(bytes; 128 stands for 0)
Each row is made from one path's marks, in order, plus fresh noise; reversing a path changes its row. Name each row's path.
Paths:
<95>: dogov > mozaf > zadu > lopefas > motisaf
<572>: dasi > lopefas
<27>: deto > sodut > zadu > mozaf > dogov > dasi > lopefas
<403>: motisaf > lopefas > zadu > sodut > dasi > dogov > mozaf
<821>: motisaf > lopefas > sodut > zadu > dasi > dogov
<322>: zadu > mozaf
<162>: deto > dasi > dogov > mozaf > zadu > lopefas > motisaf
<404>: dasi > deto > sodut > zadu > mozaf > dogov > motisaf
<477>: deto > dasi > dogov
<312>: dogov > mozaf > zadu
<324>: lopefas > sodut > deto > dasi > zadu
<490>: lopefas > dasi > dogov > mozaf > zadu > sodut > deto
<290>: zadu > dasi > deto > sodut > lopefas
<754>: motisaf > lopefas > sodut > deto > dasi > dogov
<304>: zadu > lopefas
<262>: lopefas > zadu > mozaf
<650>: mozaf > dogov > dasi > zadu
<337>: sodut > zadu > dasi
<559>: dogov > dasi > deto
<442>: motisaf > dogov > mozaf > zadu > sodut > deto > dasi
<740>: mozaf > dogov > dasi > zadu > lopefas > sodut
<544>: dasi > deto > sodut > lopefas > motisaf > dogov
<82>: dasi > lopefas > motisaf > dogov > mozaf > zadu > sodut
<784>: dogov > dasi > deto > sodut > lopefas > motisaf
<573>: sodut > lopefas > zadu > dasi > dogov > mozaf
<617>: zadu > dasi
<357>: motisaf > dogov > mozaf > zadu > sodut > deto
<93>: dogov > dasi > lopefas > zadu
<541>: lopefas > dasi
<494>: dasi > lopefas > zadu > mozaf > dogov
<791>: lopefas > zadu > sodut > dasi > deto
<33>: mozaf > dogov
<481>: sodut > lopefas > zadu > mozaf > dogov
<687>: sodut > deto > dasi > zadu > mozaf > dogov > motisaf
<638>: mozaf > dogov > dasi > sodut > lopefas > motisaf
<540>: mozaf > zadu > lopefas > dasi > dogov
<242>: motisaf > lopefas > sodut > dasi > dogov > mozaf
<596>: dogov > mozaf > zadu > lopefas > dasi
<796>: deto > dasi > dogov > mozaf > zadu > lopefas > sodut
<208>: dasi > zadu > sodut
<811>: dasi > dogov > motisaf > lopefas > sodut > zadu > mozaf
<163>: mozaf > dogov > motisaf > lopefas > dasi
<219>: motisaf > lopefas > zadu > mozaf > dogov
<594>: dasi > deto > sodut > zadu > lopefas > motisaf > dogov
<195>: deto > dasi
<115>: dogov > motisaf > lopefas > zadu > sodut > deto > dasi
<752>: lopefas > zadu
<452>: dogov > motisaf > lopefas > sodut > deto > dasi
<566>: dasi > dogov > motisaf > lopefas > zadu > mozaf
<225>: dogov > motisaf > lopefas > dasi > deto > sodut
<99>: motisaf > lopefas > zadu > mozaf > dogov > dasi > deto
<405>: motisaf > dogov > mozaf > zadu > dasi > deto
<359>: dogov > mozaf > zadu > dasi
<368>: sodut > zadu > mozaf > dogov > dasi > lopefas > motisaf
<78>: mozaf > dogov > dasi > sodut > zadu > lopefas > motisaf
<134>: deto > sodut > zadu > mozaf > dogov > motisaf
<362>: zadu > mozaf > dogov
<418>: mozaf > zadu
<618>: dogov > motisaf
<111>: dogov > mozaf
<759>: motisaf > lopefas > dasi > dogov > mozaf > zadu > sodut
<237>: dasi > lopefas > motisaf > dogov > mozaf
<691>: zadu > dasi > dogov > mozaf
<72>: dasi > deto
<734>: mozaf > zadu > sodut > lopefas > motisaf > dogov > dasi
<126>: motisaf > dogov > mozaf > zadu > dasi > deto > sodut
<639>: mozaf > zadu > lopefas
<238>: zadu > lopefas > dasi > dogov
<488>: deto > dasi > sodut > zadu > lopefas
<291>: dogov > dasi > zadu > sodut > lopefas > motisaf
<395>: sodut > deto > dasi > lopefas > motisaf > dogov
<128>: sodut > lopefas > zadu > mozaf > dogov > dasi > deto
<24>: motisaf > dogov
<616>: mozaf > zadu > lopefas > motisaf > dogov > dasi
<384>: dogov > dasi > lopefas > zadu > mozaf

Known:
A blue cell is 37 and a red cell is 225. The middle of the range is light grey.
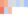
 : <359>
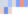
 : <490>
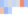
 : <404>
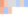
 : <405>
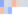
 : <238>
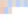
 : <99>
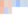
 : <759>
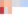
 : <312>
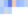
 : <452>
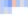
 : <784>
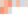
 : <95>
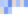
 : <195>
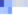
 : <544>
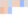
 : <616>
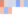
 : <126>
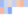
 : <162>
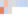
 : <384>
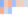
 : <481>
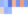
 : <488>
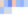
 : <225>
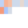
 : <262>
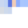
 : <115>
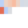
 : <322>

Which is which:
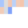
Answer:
<368>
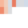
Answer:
<639>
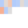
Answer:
<403>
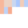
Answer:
<357>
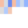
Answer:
<559>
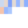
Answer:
<337>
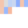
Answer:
<442>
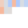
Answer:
<740>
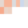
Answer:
<33>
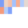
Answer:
<566>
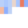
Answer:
<27>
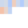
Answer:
<734>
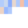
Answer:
<128>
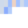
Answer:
<541>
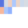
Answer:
<811>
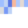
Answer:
<72>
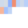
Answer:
<617>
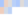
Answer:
<821>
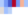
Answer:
<290>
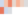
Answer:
<362>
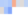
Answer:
<572>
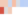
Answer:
<418>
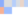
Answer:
<573>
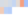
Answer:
<687>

